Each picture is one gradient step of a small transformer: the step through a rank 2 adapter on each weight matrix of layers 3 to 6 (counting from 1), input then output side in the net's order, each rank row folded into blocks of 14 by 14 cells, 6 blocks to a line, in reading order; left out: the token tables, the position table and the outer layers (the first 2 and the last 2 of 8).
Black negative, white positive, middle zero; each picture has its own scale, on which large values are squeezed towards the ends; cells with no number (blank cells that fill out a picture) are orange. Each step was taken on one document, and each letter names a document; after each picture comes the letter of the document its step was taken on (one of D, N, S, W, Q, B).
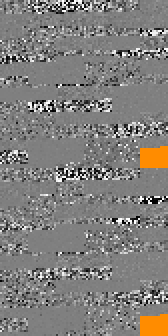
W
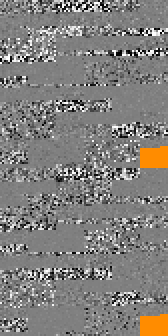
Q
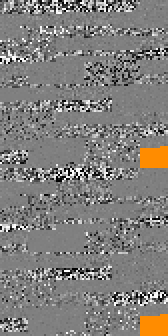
W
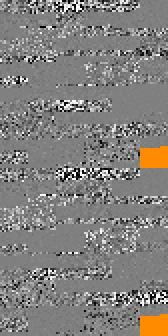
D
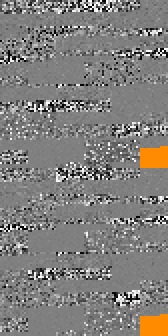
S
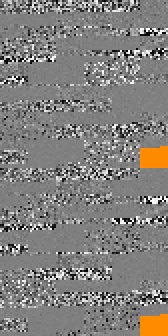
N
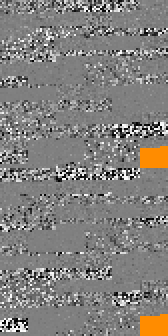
S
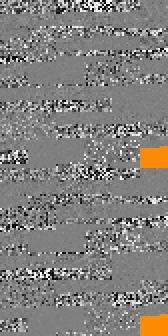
S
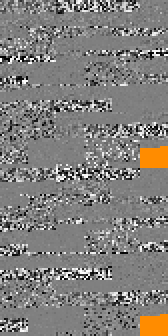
Q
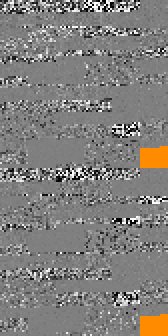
S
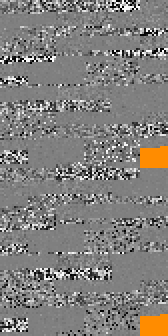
N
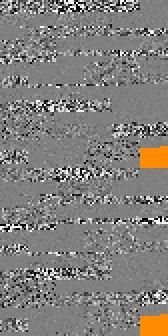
D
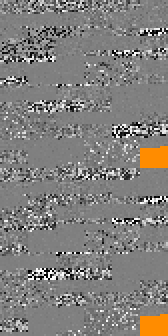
N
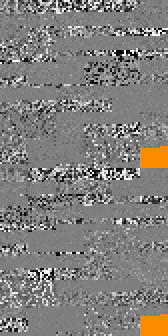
Q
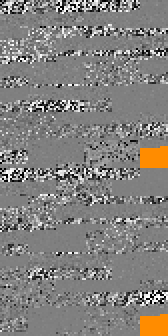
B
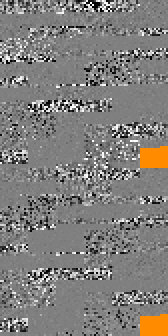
Q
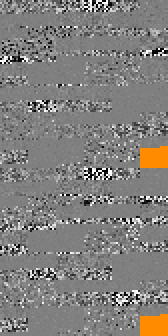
N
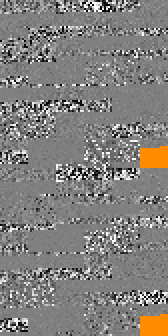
Q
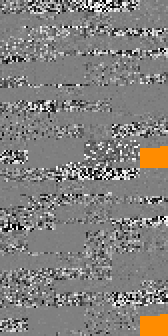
S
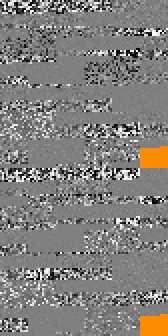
Q
